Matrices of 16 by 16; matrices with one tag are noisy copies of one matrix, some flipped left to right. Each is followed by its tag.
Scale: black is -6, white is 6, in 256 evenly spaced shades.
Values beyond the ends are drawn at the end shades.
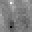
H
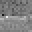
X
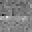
X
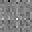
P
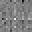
P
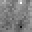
H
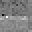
X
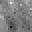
H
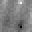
H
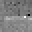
X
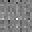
P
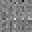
P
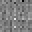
P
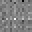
P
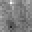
H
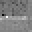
X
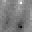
H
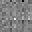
P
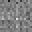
P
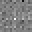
P
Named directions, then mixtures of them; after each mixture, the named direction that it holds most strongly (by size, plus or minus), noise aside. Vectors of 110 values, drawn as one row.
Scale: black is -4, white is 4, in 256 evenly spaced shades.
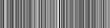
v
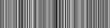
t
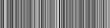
v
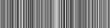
t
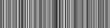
t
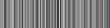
v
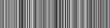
t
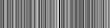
v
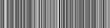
v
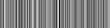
t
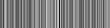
v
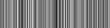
t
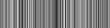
t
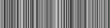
t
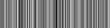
t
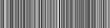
v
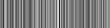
v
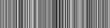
t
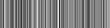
v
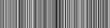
t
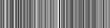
v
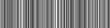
t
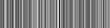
v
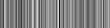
v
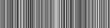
t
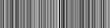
v
